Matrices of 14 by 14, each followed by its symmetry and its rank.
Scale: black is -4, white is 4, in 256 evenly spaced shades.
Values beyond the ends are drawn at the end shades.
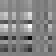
neither, rank one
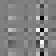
neither, rank one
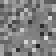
antisymmetric, full rank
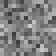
neither, full rank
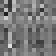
neither, rank three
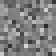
antisymmetric, full rank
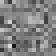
neither, rank three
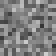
antisymmetric, full rank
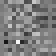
neither, rank three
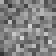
neither, full rank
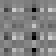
neither, rank one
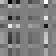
neither, rank one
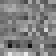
neither, rank three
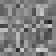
neither, rank three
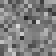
antisymmetric, full rank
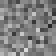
antisymmetric, full rank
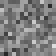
neither, full rank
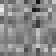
neither, rank three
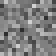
antisymmetric, full rank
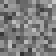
neither, full rank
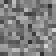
neither, full rank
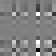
neither, rank one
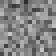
neither, full rank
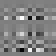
neither, rank one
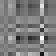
neither, rank one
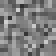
antisymmetric, full rank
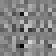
neither, rank three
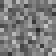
neither, full rank
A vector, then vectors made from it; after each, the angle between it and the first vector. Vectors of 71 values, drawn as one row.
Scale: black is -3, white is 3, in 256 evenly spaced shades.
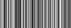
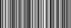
orthogonal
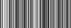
orthogonal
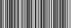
partly opposed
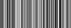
nearly opposite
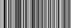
nearly parallel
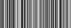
nearly opposite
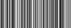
nearly opposite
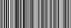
partly aligned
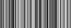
partly opposed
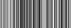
orthogonal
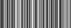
nearly opposite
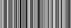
partly aligned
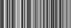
nearly opposite
